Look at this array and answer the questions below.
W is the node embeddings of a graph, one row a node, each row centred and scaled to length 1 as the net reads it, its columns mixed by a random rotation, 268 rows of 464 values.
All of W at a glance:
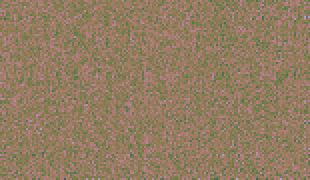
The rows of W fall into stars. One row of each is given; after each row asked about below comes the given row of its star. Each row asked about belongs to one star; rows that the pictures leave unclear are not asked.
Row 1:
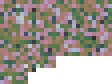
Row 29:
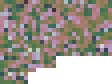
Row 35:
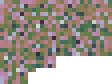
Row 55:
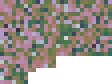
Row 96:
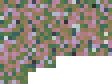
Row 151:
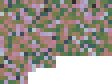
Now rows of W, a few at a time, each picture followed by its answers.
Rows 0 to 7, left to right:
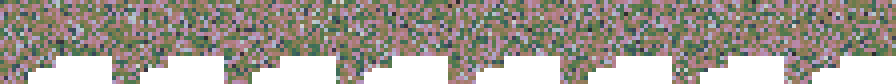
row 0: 55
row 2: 55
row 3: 151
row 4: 151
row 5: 55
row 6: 1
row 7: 55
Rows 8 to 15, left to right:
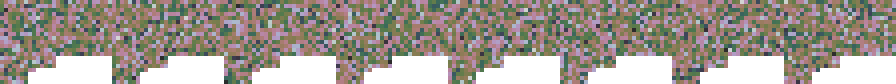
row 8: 55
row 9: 96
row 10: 29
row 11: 151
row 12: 96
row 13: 151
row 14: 96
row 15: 1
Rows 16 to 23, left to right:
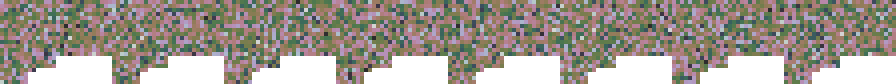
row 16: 1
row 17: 96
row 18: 151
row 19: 35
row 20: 29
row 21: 35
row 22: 96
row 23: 29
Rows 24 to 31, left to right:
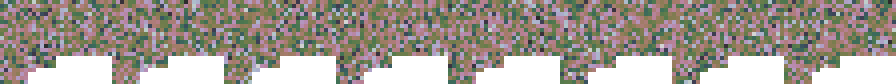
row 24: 151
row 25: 151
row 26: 151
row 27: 29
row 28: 29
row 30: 96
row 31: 151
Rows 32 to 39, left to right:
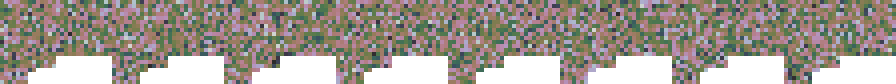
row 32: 35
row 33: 35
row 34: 151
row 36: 35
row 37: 151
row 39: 55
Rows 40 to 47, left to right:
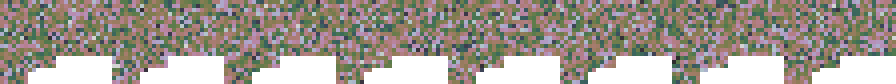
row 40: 35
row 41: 1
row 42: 96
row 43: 55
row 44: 1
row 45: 96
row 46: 29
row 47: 35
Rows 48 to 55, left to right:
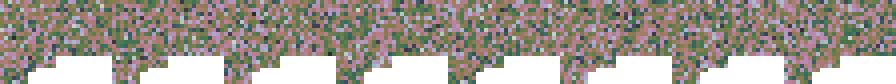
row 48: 96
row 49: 1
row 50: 35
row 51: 96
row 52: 96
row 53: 151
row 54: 151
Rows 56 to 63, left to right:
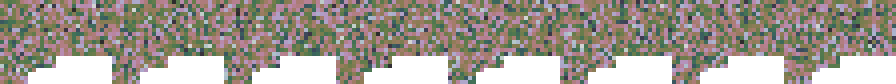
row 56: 35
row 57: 55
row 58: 55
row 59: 96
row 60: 96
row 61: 96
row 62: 151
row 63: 151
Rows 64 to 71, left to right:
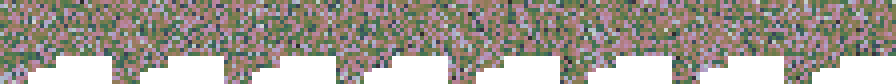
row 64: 35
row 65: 35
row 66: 35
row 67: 35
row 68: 55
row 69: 29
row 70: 29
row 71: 55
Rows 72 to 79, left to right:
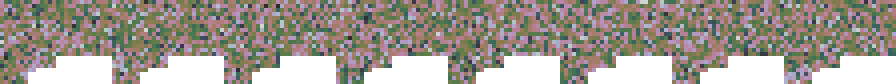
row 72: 29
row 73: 1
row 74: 35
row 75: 96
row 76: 29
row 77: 29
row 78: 55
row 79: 35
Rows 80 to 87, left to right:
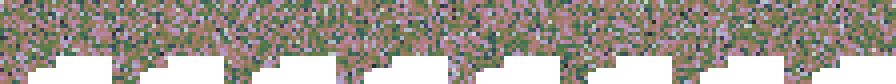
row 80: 1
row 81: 1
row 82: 96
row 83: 35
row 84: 35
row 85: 29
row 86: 96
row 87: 1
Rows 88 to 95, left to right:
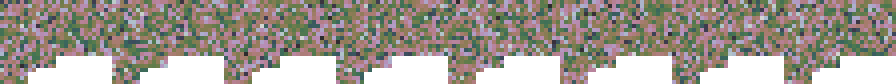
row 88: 151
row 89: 1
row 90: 35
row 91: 1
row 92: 151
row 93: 151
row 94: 96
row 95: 55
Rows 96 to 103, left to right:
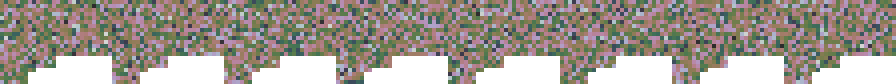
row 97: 1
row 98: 55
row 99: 1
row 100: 35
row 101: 96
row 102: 1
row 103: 35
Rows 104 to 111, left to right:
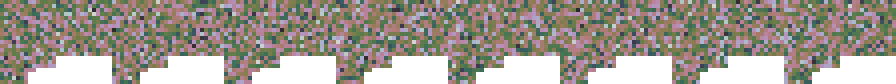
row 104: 29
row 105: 1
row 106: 35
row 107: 96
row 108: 96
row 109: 55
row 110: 96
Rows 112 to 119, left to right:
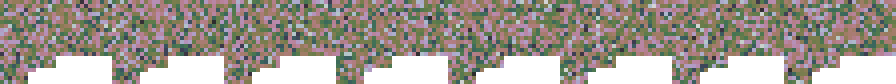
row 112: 55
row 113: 96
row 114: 96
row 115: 29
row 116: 96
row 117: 35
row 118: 96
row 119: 96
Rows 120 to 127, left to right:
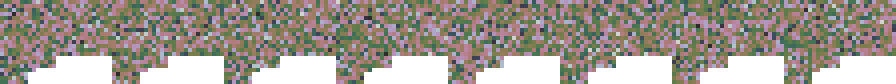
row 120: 29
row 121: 55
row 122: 29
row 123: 1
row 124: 55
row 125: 29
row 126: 29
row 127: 1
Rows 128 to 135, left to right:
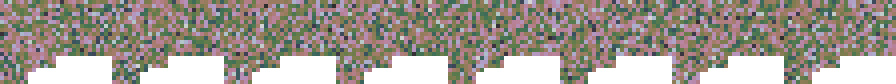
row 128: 55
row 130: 35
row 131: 55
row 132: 29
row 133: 96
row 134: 151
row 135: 29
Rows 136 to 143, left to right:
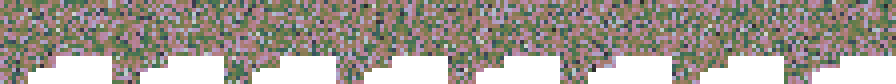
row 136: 1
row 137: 1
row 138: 55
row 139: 55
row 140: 35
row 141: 1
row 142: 35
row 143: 151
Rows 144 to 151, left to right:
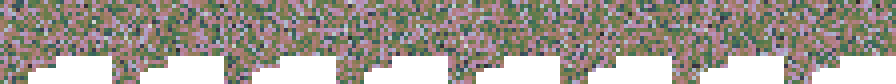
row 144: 55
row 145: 35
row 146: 29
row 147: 96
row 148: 55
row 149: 96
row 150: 151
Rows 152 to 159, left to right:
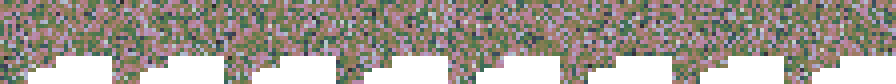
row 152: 29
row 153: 151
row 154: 29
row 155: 29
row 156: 1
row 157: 55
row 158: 55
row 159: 29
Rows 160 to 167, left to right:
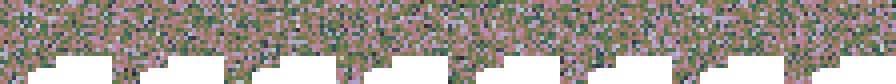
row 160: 35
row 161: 55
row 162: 96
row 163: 35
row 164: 29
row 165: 35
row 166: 96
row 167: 35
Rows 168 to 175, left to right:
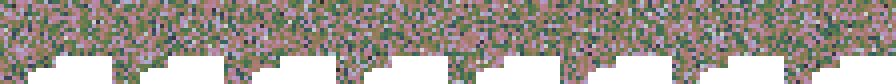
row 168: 55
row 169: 55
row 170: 151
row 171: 1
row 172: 55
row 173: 151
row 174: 151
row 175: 1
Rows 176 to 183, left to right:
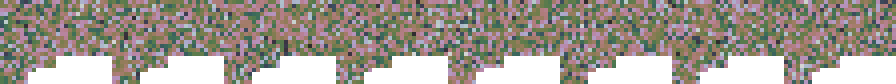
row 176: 29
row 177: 96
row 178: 35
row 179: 35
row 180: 151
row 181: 29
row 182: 151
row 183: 35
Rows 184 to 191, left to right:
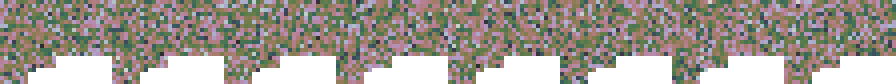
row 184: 1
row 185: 1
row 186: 1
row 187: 29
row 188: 55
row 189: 29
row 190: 29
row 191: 55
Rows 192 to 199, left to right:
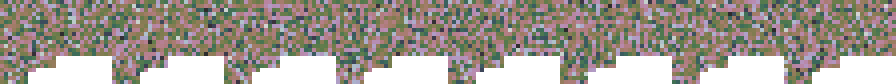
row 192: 55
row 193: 96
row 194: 1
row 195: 35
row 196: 1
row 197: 151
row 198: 151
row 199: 96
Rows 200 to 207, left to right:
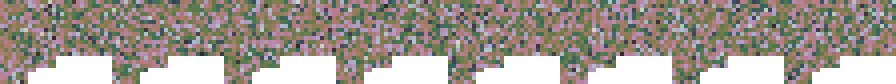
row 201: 55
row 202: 35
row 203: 151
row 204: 29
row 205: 151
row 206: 96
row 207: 55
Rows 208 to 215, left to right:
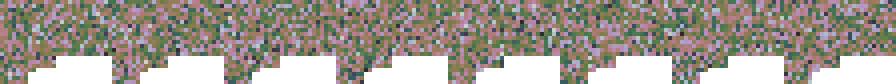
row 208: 35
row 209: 35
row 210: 96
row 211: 96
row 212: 151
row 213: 29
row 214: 35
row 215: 151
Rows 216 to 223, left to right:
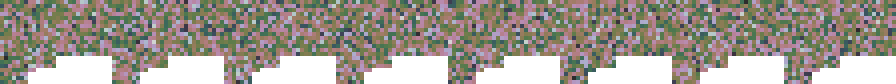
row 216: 29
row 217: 151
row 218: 1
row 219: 1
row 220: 29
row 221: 96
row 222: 151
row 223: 55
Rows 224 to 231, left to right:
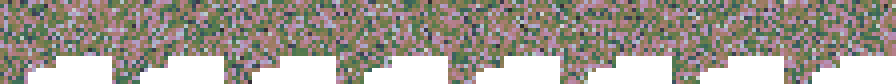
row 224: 29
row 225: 96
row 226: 55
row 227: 1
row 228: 29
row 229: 151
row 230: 29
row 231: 1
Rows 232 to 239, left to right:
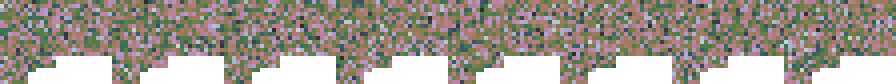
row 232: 1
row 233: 1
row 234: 1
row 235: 29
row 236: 1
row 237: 35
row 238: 55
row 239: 55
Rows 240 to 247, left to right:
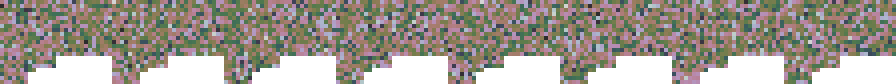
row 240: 151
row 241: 1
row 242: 1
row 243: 1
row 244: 35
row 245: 55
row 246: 151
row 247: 55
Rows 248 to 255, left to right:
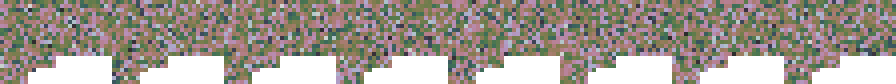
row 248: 1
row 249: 29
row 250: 55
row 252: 29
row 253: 29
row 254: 151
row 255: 55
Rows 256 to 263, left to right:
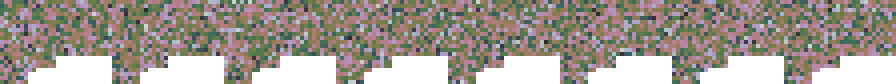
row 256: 29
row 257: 29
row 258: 96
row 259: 96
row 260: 96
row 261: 29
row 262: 29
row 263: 151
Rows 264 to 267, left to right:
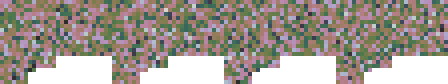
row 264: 96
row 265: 151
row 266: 1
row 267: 35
